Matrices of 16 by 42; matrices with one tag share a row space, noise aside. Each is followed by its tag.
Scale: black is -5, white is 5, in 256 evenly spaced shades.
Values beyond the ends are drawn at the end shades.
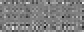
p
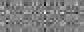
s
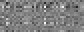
s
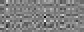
s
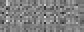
s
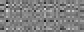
s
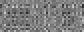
p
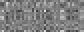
s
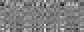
s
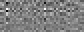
s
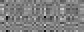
s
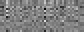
s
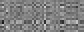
s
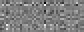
s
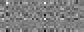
s
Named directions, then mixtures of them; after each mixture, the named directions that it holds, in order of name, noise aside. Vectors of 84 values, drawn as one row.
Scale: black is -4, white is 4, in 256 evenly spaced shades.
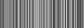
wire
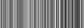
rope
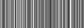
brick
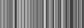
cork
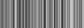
cork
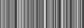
cork, rope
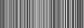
wire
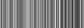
rope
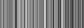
cork, wire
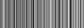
brick, rope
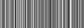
brick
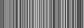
wire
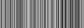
brick, rope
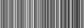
brick, rope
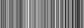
rope, wire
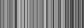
cork, wire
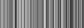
cork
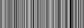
brick, cork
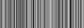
brick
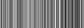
rope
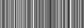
brick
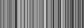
cork, wire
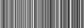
brick, rope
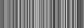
wire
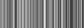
cork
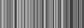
cork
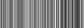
rope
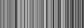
cork, wire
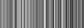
cork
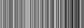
cork, rope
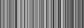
cork, wire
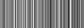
brick, rope
